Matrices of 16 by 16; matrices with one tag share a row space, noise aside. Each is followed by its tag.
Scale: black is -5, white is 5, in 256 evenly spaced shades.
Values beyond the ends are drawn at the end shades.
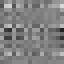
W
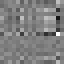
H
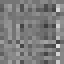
H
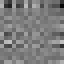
W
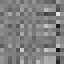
H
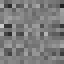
W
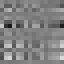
W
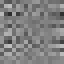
W
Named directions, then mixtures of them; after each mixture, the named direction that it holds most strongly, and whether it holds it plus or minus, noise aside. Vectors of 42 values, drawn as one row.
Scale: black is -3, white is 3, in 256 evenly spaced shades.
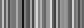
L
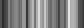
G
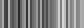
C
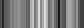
G, plus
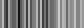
C, plus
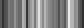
G, plus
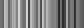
C, minus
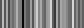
L, plus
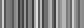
L, plus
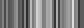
L, plus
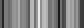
G, plus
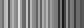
C, minus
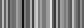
L, plus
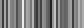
L, minus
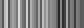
C, minus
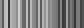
C, minus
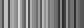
C, minus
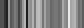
G, plus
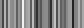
L, minus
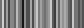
L, plus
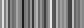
L, plus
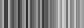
C, plus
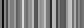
L, minus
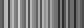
C, minus
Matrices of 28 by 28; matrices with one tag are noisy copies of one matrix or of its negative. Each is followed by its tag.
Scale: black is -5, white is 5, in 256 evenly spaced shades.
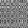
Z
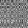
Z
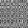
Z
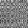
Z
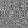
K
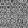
Z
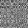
Z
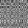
Z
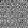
Z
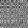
Z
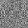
K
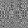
K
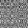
Z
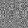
K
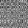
Z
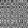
Z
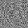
K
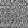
Z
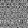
Z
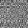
Z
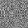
K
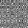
Z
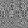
K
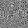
K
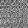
Z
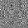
K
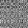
Z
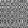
Z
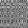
Z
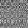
Z
